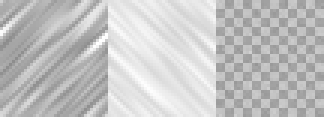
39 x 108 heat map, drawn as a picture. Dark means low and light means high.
The table splits into one row of 3 panels. Panel 1,1: high, slanting up to the right. Panel 1,2: very high, slanting down to the right, faint in contrast. Panel 1,3: high, checkered.
